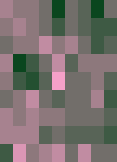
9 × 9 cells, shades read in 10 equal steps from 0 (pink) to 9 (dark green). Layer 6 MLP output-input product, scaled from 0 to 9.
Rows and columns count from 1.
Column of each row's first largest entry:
5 5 8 2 3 9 9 9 1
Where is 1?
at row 9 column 2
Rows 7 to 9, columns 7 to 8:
5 5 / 6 6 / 2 5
